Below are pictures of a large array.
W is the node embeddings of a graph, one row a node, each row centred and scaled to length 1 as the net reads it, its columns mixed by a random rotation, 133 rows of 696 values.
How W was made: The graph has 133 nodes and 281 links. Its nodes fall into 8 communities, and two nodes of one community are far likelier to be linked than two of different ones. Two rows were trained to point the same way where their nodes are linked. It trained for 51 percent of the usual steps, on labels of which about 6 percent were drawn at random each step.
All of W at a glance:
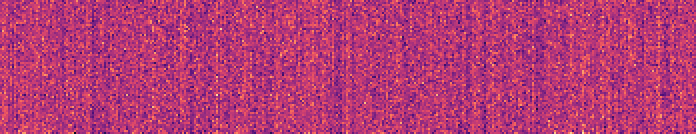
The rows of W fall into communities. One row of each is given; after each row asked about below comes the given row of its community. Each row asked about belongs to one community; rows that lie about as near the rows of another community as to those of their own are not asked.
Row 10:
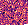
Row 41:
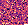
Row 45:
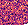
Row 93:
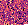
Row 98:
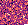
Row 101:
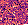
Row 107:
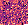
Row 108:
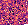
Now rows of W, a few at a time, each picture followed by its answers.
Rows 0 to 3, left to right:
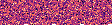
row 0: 101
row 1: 10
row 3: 93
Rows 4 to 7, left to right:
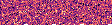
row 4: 10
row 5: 108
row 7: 101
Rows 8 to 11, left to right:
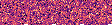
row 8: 45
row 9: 45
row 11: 107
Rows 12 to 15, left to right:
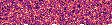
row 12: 101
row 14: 108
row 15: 45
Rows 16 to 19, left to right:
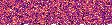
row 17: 45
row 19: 93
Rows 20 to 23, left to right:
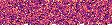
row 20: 41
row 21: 41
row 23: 107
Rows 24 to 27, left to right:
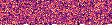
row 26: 107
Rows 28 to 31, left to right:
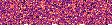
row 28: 98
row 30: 98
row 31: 107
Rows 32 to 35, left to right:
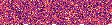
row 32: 93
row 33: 10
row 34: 41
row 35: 45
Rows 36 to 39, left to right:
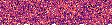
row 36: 101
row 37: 101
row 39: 101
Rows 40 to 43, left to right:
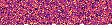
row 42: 10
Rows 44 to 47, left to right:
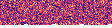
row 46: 98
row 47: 10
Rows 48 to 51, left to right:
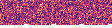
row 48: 107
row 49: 98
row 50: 45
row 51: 10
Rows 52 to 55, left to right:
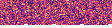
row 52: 108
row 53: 107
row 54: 101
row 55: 108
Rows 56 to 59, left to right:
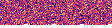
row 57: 98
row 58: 108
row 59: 107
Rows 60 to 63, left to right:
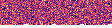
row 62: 101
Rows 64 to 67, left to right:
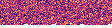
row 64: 108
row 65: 45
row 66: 10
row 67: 107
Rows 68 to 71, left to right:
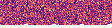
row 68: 98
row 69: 93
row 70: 41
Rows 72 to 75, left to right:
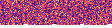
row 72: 41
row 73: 108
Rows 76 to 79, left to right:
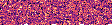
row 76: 93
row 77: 107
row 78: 98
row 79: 101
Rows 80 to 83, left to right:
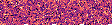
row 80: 101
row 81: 10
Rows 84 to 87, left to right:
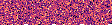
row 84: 93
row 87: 108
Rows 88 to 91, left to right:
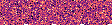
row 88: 93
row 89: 107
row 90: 108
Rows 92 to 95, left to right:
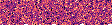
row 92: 41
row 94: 93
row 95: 93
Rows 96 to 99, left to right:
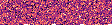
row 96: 93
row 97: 101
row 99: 93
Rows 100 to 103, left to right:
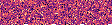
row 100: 45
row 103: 10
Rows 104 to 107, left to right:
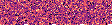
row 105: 107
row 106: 93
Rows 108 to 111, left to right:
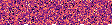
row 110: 41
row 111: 98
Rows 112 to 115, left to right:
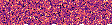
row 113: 107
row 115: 45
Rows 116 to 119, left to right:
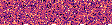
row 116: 107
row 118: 93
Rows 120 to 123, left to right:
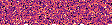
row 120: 10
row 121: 41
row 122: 101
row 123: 101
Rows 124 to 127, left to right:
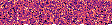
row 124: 107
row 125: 41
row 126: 41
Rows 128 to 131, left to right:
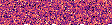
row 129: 101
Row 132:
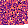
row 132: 41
